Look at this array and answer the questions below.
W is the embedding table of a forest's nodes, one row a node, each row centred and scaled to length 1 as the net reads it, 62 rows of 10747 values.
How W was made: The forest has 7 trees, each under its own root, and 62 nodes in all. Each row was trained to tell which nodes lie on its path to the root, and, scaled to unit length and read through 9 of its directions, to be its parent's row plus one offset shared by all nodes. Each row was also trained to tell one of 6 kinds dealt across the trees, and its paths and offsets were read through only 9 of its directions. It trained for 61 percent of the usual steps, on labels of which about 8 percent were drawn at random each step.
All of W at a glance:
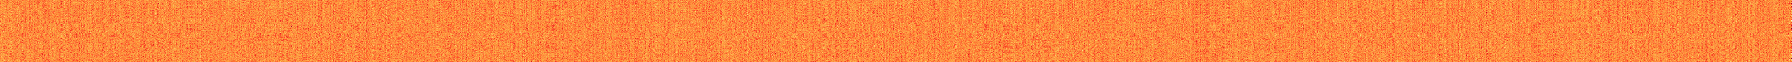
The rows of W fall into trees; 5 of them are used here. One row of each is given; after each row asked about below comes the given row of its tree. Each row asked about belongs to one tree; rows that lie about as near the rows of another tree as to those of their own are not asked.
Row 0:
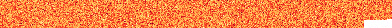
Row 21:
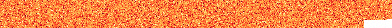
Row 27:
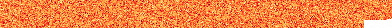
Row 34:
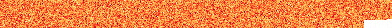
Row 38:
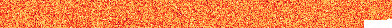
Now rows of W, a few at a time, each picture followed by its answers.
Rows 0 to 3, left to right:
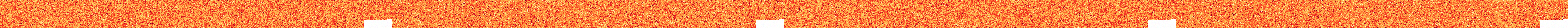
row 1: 38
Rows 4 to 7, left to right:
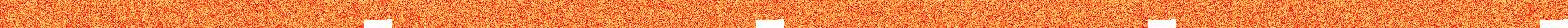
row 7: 38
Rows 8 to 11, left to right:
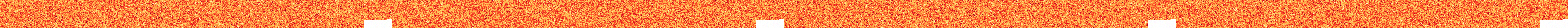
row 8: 0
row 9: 27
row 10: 0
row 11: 27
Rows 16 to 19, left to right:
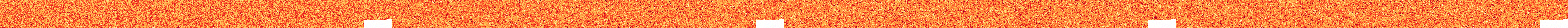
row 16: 0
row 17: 38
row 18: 27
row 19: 27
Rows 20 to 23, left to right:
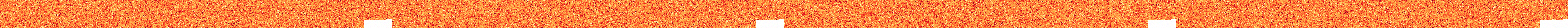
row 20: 21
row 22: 27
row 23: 0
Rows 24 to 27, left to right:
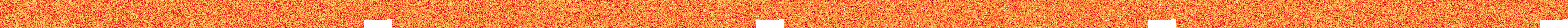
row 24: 38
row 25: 38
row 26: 38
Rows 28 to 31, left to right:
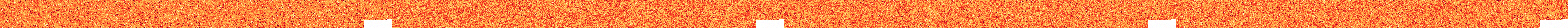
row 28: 38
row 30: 38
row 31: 0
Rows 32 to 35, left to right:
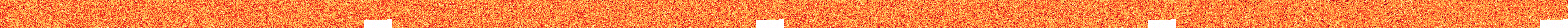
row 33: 34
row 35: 21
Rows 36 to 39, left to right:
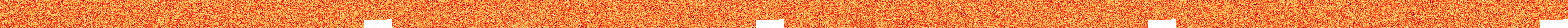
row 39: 27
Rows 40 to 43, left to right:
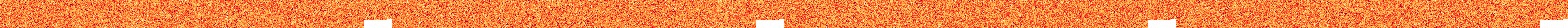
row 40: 0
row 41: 38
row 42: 0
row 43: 38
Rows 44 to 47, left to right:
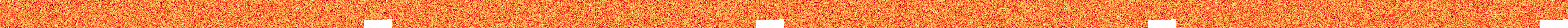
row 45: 27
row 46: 38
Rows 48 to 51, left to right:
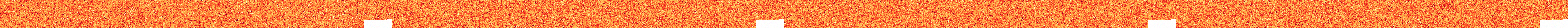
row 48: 38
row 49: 0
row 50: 27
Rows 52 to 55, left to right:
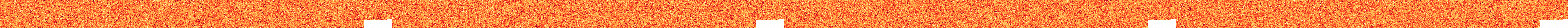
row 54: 0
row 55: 0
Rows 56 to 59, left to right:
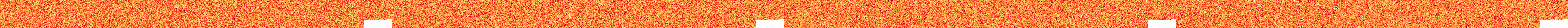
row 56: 21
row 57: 0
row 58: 38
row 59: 0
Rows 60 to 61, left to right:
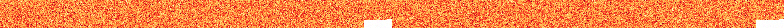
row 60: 0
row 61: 27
